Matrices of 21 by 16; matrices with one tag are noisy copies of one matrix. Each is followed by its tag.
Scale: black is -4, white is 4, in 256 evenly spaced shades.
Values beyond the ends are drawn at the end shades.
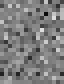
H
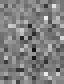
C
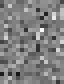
H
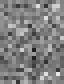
C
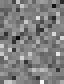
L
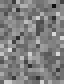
L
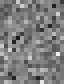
L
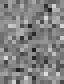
C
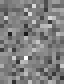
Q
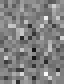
C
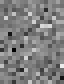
Q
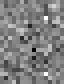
C
